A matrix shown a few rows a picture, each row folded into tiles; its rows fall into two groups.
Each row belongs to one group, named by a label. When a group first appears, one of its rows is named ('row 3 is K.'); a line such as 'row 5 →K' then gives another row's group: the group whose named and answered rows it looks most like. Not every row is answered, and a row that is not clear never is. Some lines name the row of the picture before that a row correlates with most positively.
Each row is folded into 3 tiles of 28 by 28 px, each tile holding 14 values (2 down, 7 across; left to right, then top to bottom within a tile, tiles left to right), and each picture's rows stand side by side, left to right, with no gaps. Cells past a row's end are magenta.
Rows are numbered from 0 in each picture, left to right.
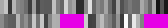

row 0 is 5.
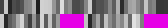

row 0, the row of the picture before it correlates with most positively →1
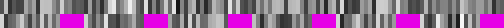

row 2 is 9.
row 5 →5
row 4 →5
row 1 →9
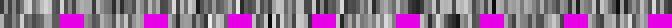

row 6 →9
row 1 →5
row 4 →5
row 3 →9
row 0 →9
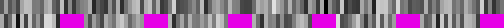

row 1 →5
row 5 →9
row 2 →5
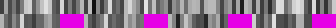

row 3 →9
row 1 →9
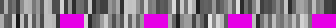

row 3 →5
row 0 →9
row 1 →5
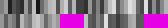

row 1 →9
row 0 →5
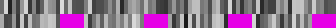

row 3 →5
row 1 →5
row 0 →9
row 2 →9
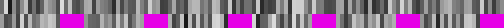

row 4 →5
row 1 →5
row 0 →9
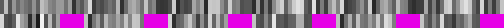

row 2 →5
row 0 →5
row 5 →9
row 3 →9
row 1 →5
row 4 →5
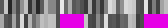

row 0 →9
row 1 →9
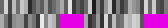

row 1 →9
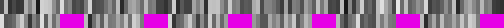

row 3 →5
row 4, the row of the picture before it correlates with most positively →1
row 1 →5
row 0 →5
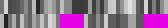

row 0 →5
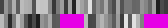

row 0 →9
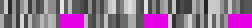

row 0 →9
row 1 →9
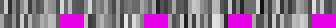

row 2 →9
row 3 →9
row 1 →5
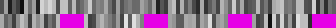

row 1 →5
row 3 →9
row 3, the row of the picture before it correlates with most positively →2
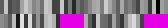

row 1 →9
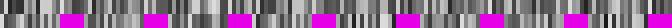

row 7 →9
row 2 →9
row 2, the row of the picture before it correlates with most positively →0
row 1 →9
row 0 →5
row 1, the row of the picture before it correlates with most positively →0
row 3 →5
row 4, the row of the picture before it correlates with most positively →0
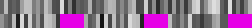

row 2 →9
